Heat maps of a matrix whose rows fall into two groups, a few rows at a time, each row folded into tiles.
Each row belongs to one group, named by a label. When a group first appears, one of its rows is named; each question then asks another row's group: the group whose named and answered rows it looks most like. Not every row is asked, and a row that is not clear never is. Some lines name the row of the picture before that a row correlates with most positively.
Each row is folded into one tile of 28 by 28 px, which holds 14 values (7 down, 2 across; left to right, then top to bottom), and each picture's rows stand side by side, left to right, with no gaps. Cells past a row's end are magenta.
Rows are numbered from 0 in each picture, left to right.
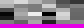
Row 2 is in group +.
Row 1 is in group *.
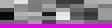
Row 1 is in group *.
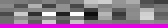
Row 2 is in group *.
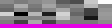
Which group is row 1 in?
*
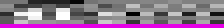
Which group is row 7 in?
*
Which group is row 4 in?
*
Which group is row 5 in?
*
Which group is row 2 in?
+
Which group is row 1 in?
+
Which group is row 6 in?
*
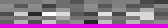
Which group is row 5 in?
+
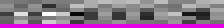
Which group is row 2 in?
*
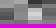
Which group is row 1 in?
+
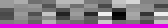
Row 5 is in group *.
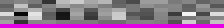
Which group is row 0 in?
*
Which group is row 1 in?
+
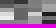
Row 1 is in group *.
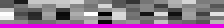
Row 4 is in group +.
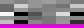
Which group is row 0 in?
*
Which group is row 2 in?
*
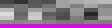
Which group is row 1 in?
+
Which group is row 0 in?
+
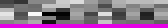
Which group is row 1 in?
*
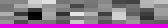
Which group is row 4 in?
+
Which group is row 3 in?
*
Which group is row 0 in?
*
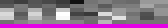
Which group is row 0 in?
+
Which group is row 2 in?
+
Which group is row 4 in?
+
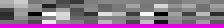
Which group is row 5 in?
*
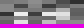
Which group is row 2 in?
+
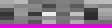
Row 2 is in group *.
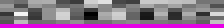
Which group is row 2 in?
+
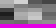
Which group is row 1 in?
+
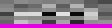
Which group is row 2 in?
*
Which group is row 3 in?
+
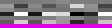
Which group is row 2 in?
*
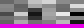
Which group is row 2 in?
*
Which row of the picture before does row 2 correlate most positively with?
2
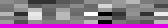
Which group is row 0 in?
*
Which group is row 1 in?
+
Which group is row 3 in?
*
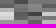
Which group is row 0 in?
+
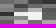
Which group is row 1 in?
+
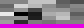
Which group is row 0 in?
*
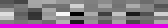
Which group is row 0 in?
+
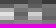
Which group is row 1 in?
+
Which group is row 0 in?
+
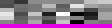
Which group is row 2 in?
*
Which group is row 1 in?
*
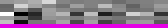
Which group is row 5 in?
*
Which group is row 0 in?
*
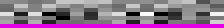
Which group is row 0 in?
*
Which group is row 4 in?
*
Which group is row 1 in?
*
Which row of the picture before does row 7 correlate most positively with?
4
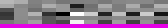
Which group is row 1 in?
*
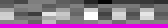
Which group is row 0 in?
+
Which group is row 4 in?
+
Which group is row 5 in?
+
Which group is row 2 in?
+
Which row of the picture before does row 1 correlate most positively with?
2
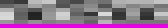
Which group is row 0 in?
+
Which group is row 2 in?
+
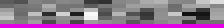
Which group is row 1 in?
*
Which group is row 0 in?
+
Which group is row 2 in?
*
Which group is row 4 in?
*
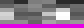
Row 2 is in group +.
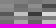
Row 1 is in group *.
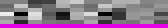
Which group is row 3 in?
*
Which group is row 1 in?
+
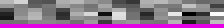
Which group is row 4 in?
+
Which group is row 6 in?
*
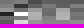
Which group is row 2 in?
+
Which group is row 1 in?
+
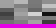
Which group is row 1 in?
*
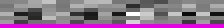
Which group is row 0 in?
*
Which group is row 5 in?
+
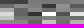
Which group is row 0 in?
+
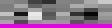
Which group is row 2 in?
*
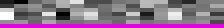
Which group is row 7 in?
*
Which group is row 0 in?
+
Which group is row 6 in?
+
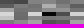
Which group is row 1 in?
*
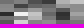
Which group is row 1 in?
+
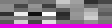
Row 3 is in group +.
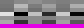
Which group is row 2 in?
*
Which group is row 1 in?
*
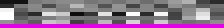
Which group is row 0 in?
+
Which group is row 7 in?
+
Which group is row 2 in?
*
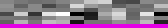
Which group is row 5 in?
*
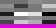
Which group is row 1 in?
*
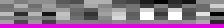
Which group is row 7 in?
*
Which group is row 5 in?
+
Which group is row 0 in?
*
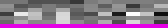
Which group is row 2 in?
+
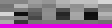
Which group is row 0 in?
*
